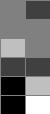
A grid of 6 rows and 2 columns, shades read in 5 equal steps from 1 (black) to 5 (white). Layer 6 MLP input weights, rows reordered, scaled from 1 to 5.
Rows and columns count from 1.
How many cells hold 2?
3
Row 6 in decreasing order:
5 1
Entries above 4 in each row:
0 0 0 0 0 1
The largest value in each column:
4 5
